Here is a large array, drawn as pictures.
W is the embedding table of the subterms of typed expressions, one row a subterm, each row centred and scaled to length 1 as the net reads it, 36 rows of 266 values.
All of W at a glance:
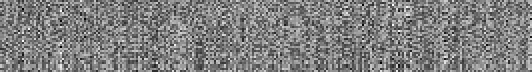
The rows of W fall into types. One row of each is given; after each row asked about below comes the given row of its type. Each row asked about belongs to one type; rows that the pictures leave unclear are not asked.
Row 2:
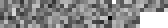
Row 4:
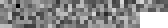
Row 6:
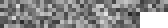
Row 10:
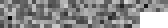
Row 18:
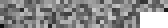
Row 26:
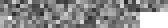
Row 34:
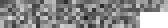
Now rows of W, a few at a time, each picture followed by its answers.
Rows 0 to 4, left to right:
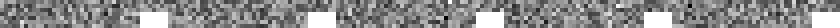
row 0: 18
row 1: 26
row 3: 6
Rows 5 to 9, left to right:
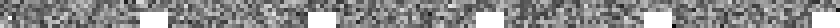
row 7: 26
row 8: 10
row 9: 18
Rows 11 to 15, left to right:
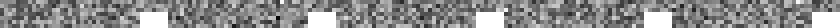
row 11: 10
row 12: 2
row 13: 34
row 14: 18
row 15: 6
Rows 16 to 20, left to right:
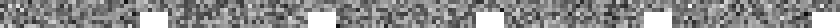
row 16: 2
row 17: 10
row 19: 34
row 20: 6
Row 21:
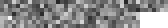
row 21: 26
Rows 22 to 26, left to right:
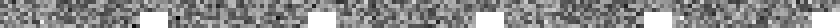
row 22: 34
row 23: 10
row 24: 26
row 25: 34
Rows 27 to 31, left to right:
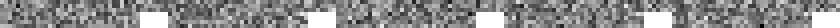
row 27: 4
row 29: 34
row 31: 18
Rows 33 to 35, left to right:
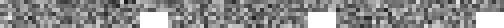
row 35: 4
